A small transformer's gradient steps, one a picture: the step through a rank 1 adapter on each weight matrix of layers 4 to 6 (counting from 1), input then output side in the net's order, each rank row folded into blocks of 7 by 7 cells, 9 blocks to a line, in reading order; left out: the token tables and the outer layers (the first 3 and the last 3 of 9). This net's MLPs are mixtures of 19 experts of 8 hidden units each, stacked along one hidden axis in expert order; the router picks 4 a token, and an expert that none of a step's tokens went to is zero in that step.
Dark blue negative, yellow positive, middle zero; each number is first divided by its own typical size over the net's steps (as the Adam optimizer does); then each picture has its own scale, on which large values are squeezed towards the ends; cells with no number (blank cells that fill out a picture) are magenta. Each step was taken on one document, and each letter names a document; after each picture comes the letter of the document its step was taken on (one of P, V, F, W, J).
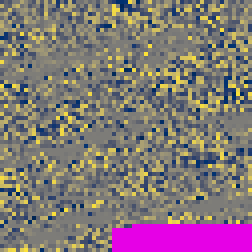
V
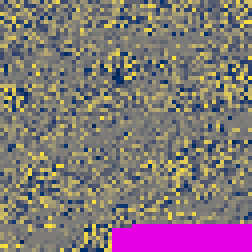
V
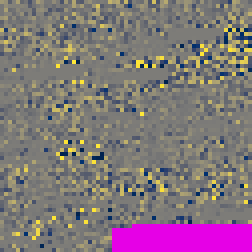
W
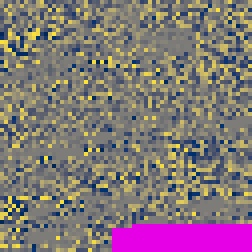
V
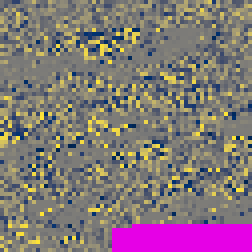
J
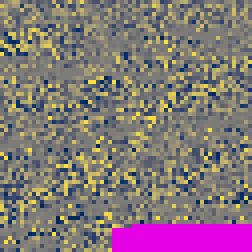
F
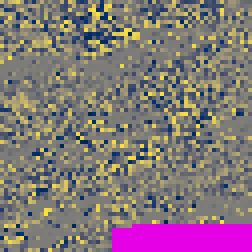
J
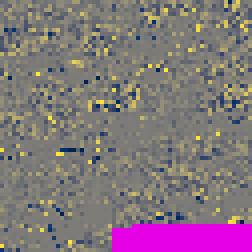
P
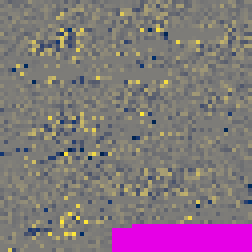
W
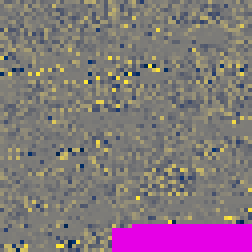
P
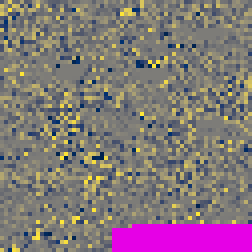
W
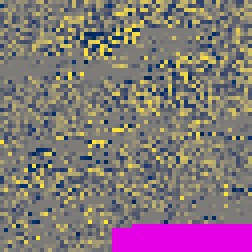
J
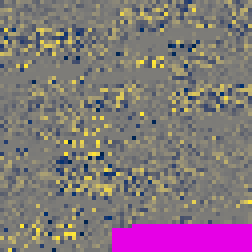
W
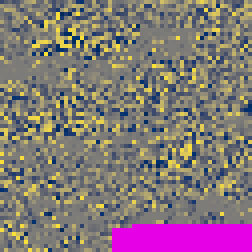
J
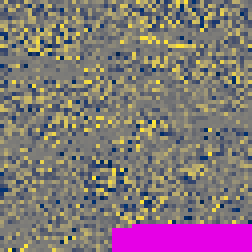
F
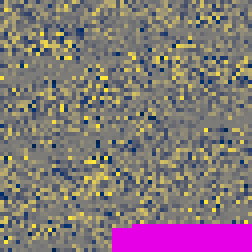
F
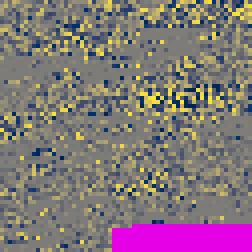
J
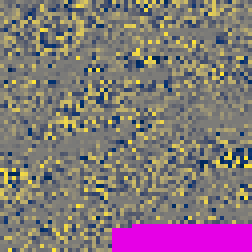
F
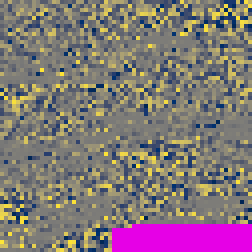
V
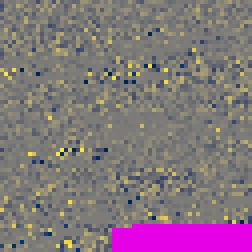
P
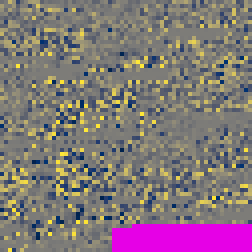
W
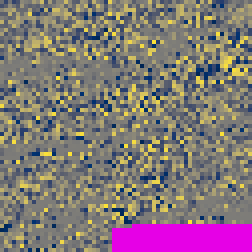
J
